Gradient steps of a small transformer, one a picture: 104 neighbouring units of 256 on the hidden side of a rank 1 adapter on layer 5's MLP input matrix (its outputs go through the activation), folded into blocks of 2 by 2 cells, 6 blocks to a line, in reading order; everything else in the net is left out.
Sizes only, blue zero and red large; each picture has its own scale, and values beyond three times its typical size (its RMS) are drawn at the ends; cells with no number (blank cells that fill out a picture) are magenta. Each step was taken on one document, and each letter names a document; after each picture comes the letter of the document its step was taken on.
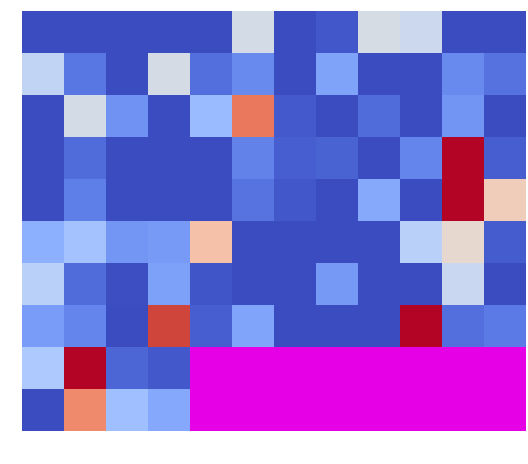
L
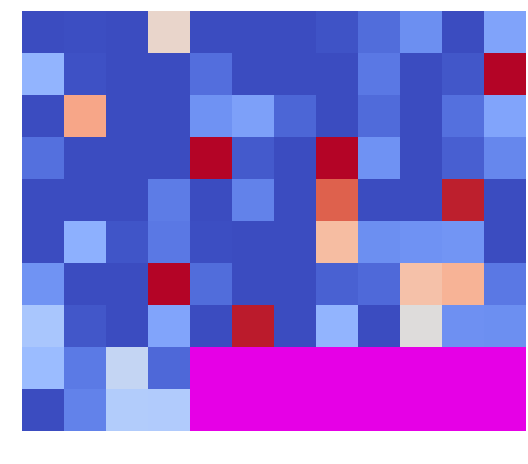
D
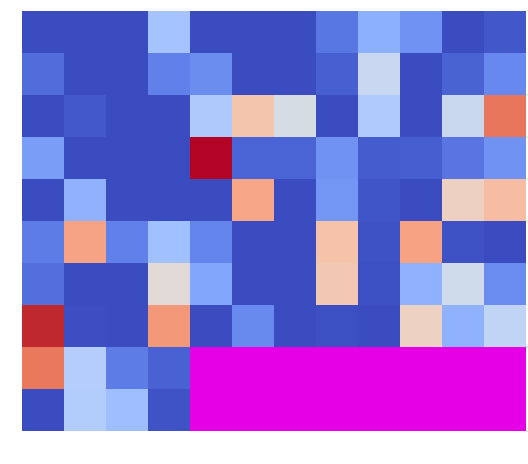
D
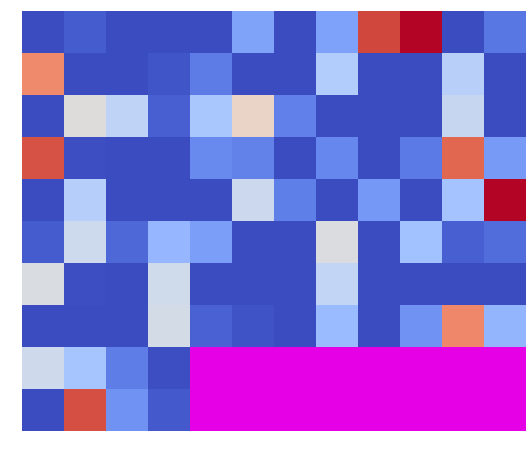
L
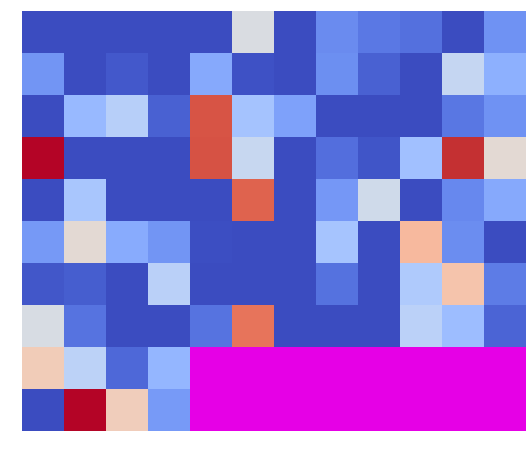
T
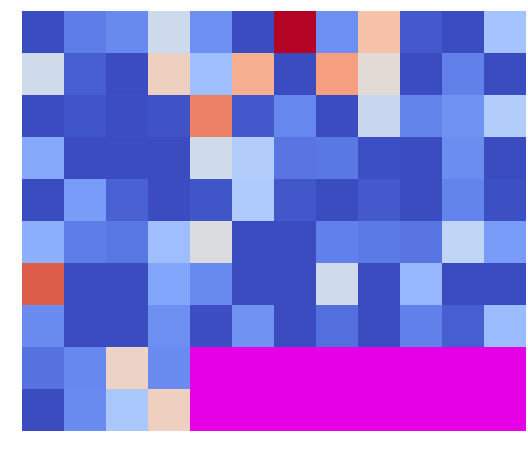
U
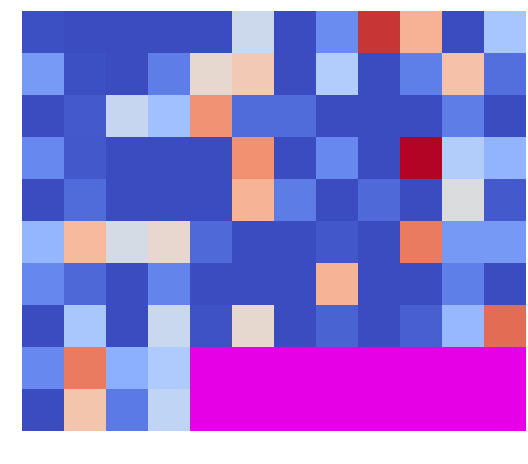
L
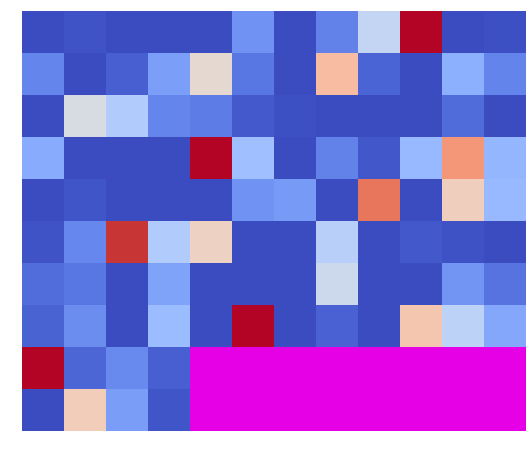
T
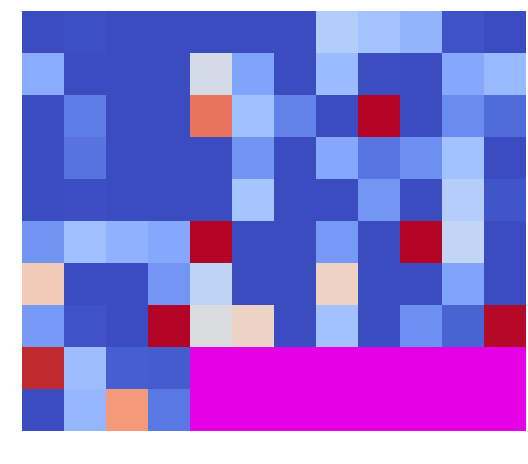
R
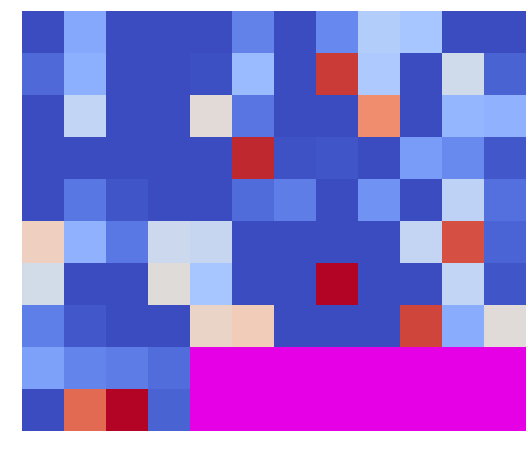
R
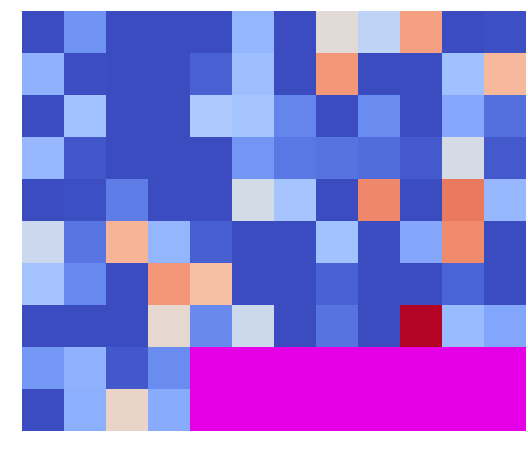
R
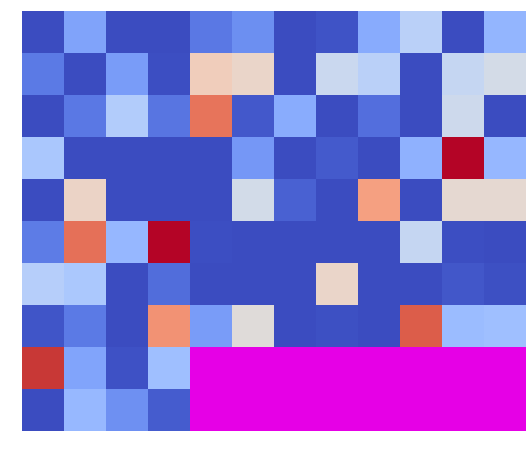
T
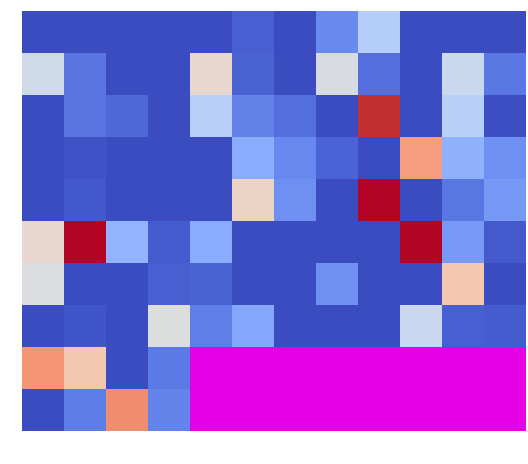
R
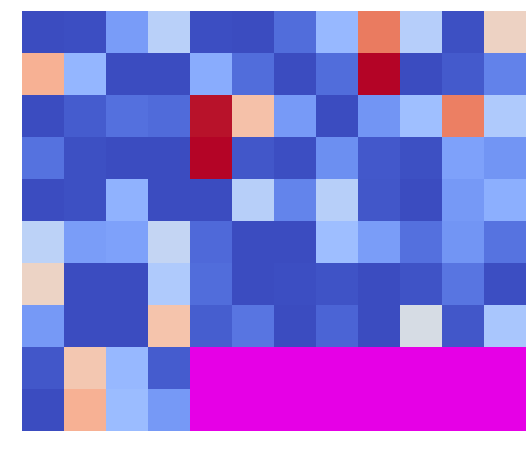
U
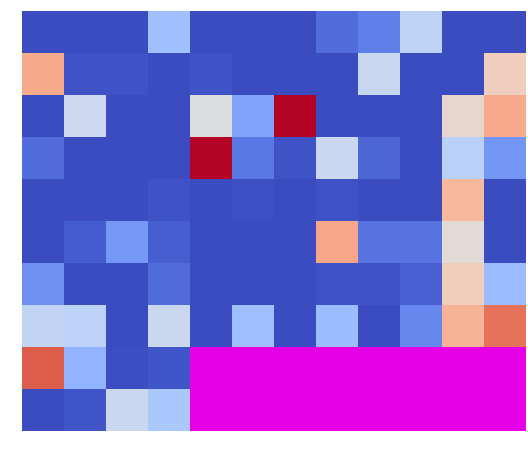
D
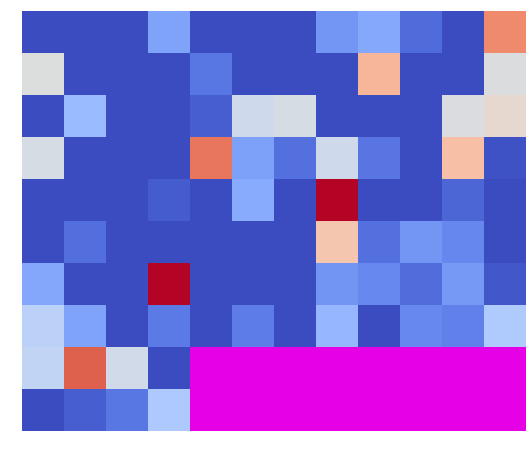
D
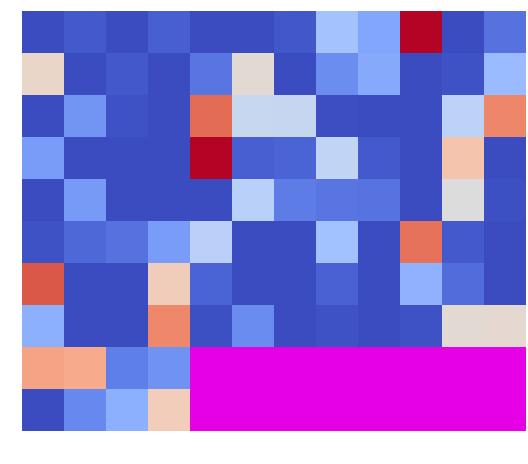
U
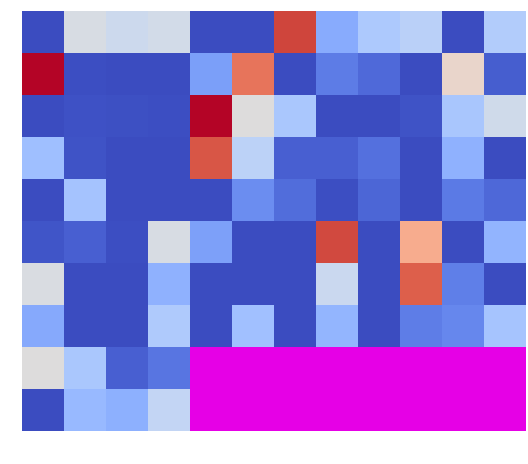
U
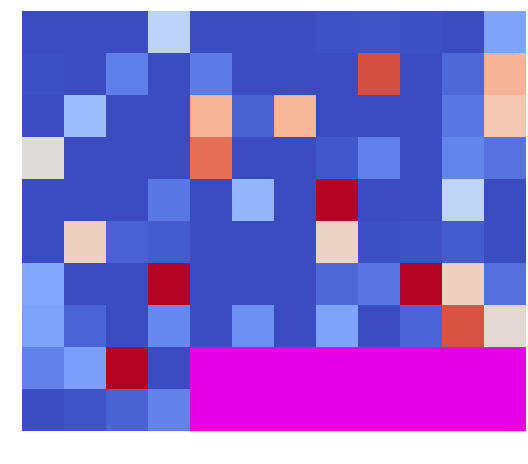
D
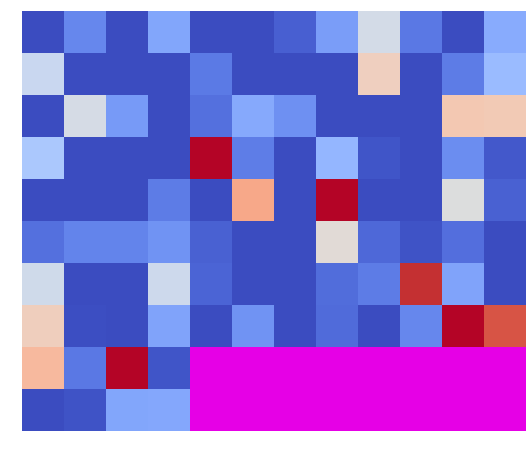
D
